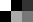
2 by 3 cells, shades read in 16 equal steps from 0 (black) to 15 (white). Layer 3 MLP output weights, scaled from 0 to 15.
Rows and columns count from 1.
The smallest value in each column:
0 0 3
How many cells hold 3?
1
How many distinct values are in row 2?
3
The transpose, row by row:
15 0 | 0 10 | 3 7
